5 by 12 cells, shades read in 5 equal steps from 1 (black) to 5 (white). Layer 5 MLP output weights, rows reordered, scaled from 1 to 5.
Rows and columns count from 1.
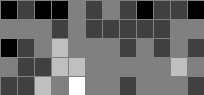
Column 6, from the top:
2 2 3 3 3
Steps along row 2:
same same down up down same same same same up same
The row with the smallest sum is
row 1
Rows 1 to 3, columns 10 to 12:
2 2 1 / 2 3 3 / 2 3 2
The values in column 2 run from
2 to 3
